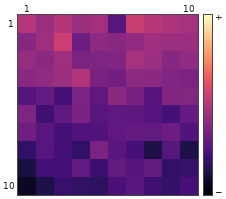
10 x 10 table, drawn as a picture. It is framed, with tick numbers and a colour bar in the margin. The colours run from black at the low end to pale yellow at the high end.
Grain: fine. Slope: up to the top. Calmest part: top right. Average level on the scale: 30%.
